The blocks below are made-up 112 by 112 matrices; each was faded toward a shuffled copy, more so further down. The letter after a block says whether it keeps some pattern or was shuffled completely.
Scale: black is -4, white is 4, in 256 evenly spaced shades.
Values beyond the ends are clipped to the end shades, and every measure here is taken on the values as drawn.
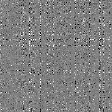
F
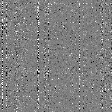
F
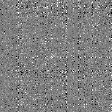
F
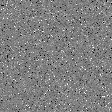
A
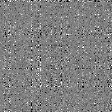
F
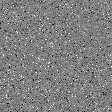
A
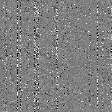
F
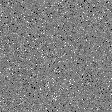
A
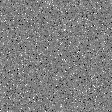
A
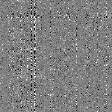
F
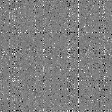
F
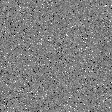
A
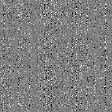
F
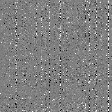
F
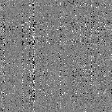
F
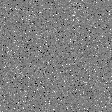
A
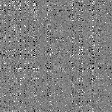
F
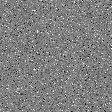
A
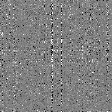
F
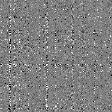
F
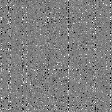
F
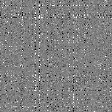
F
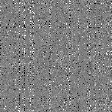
F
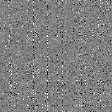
F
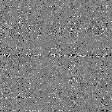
F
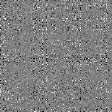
F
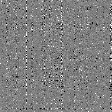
F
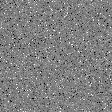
A
